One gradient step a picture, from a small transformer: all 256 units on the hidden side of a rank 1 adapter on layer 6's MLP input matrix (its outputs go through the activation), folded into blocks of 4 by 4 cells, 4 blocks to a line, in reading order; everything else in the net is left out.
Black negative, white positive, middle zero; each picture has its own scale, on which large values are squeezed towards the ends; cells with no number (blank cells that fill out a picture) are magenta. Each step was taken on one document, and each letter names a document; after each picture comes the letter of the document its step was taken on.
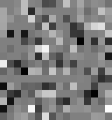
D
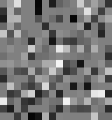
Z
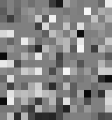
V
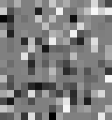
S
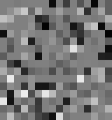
D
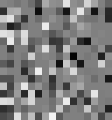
S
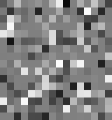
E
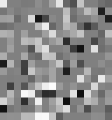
V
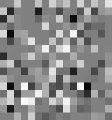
E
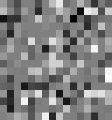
E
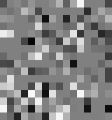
D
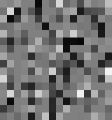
E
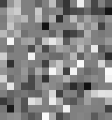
E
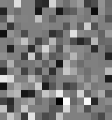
Z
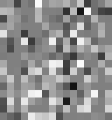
Z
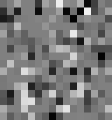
S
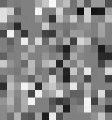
S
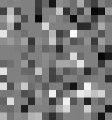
S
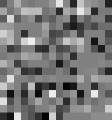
V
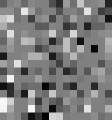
V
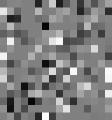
E
